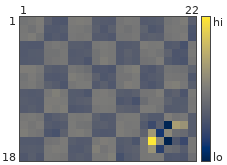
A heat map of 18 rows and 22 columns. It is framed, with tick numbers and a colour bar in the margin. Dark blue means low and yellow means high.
Values change most from cell to cell in the bottom right. The halves do not mirror each other. The distribution is heavy-tailed on both sides. The field is checkered. No overall slope runs across the table. An odd patch, rougher than its surroundings, sits in the bottom right.
